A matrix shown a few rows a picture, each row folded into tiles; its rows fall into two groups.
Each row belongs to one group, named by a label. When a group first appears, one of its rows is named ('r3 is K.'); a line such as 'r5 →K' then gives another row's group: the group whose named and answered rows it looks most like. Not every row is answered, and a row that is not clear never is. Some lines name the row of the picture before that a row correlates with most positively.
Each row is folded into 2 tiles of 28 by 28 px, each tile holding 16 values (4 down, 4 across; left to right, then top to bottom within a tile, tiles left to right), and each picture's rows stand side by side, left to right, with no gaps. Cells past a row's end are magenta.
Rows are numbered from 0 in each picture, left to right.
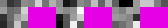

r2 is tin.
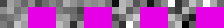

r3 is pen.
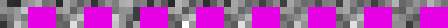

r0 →tin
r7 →pen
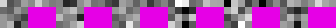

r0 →pen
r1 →tin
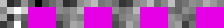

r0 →tin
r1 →tin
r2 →tin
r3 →pen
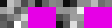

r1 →tin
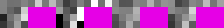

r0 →tin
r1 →tin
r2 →tin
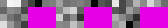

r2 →pen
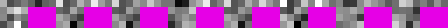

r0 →tin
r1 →pen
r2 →pen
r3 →tin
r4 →pen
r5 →pen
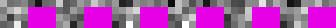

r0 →tin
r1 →pen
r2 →tin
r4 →tin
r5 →tin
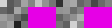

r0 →pen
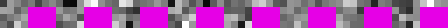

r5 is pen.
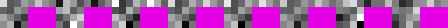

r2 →pen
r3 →pen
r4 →pen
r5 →pen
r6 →tin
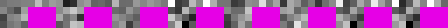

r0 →tin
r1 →tin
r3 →pen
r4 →tin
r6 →pen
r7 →pen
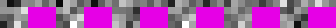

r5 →pen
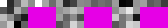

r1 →tin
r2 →tin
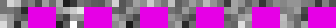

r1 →tin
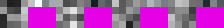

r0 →tin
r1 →tin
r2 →pen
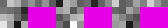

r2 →pen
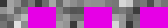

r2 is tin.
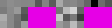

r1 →tin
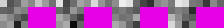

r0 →pen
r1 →pen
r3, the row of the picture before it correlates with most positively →0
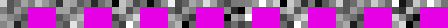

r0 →pen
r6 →pen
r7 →pen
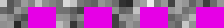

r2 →tin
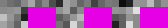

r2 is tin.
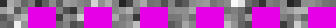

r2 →tin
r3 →tin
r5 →tin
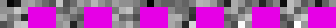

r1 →pen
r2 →tin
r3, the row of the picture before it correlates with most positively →2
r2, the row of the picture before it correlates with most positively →4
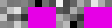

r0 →tin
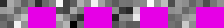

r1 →pen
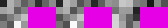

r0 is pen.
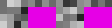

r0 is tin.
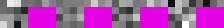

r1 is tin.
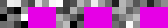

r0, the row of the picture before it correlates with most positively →2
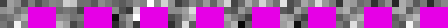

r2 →tin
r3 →tin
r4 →pen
